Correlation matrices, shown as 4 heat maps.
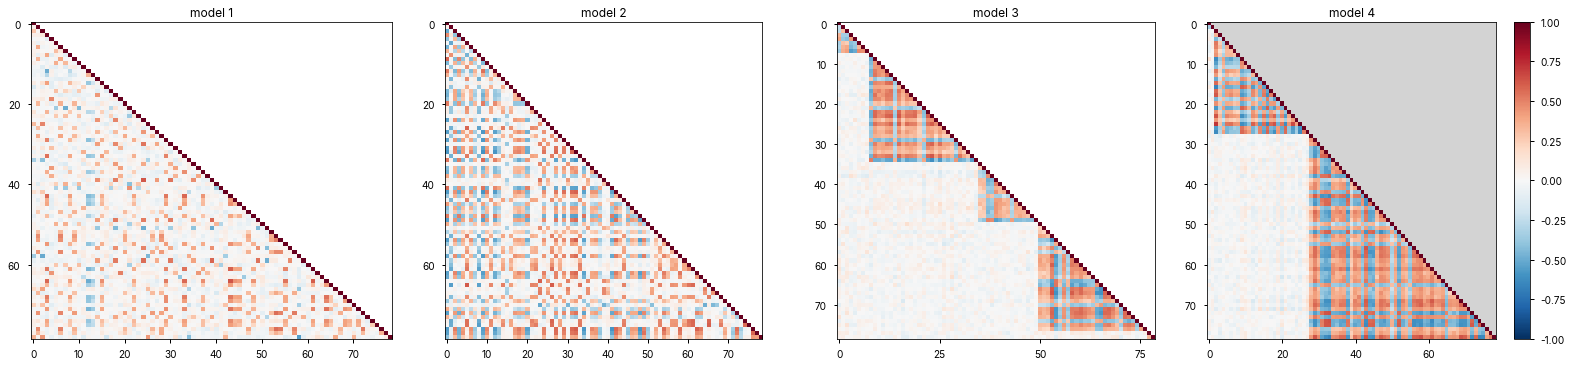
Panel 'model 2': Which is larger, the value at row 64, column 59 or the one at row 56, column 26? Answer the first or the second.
the second
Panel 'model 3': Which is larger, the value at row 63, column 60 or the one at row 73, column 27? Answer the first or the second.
the first
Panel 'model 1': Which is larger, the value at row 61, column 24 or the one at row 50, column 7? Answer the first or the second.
the second
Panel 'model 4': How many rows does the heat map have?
79
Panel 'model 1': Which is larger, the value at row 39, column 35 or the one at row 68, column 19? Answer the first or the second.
the first
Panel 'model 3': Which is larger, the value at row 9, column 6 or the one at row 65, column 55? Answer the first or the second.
the second
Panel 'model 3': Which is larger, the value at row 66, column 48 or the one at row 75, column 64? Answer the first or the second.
the first
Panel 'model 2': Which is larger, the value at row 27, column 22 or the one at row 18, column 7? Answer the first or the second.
the first
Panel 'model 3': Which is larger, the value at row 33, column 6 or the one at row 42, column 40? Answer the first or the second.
the second
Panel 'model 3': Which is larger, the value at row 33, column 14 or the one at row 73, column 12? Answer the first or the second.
the second
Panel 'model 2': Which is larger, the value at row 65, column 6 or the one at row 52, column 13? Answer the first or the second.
the first
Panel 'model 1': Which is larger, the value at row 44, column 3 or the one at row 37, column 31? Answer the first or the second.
the first
